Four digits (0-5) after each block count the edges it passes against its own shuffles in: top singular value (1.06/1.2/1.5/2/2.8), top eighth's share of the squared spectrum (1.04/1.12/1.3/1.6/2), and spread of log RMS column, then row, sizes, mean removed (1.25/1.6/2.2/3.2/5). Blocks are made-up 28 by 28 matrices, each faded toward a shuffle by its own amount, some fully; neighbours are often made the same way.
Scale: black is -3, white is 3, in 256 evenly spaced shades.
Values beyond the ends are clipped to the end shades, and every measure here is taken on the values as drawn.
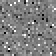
0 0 0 0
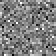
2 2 0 0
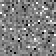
0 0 0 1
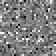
0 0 0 0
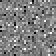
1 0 1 0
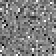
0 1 1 0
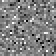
0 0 0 0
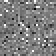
2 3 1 0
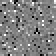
0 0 0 0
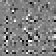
4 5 2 2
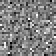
0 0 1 0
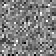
2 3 1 0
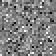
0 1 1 0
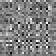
4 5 3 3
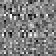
3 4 2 2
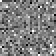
2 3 0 0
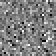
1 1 0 0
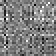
3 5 2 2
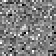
2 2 0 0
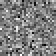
2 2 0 0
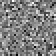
1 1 0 0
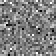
2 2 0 0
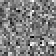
3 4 1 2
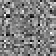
3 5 2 1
